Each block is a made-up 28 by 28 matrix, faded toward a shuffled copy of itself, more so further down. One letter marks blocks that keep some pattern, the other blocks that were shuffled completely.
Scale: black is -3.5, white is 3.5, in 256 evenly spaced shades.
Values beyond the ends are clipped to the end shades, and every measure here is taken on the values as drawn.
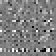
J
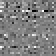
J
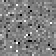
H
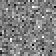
H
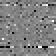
J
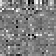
J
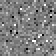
H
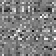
J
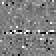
J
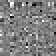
J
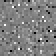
H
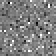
H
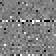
J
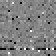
J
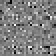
J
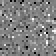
H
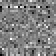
J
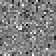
H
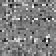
J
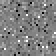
H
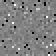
H
